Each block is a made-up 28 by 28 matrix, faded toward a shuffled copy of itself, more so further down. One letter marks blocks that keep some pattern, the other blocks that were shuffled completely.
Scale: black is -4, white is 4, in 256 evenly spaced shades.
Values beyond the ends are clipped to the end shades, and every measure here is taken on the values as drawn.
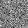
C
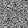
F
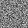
C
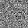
F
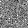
C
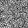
C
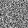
C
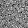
C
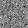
C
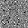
F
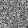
C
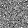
C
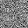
F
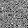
F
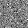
C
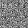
F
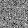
C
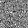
F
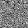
F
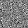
F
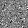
C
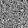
F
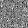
F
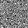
F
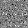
F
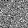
C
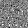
F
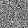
F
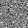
F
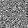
F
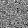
F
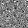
F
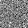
C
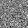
F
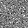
C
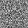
F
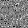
F
